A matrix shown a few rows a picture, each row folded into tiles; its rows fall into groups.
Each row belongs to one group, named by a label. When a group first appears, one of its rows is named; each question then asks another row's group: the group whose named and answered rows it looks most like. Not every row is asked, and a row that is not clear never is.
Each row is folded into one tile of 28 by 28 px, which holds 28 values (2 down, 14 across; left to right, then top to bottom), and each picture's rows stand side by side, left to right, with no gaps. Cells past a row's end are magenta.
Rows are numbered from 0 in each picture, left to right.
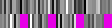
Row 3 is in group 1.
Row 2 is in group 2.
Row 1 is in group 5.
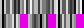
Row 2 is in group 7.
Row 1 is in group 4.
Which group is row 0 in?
7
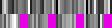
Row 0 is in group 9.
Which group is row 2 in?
9
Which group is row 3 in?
7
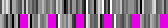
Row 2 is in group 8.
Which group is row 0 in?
4
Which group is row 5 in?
1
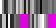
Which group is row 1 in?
9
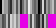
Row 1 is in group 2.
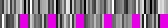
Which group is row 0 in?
5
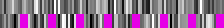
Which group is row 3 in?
5
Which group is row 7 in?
9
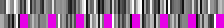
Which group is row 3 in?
7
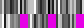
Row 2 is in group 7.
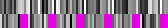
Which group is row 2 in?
2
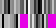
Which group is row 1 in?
2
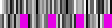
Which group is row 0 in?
2
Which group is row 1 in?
8
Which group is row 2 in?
2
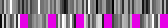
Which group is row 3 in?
9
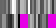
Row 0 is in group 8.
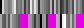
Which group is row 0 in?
1
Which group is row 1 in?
4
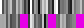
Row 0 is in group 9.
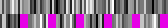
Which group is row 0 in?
8
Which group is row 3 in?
4
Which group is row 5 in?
9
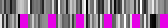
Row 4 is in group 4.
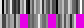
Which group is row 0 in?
7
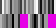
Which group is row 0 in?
4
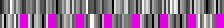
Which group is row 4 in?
1
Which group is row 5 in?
4
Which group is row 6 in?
4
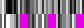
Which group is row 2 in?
7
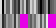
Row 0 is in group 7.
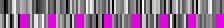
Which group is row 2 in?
2
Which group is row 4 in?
1
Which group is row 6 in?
5
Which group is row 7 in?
1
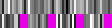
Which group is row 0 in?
5
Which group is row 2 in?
2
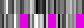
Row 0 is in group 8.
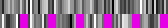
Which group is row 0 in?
5
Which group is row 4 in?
9
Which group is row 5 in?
2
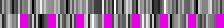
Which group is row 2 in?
2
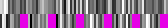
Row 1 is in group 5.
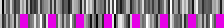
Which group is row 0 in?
7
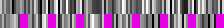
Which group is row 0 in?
9
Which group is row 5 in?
4
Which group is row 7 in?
4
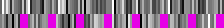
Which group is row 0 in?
4
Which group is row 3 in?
9
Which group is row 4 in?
7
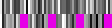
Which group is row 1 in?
2
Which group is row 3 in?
4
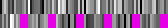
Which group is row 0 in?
9
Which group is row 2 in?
4
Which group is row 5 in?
1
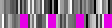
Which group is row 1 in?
2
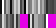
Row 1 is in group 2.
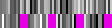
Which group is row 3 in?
4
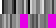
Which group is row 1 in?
1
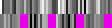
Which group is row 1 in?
5
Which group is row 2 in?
4
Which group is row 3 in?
1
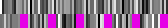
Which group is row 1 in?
7
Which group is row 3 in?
7
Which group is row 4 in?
2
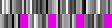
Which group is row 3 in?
1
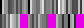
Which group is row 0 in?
9
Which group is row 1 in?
1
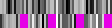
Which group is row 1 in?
2
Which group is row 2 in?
2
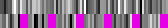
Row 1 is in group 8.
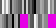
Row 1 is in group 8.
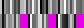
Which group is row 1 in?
9
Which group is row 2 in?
5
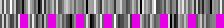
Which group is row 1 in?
2
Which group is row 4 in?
5
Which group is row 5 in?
1
